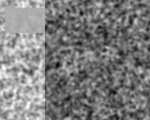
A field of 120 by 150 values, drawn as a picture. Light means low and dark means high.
Lone odd cells: none. Seam: vertical, 30% of the way across, the right part higher. Odd patch: calmer, in the top left. Calmest part: top left. Grain: blotchy. Stripes: none.
